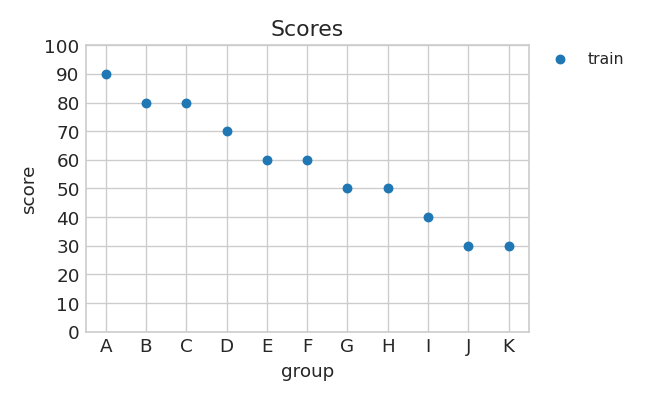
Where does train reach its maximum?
A
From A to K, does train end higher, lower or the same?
lower
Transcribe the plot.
Title: Scores
x-axis: group, ticks A B C D E F G H I J K
y-axis: score, ticks 0 10 20 30 40 50 60 70 80 90 100
Legend: train
Values:
train: 90 80 80 70 60 60 50 50 40 30 30
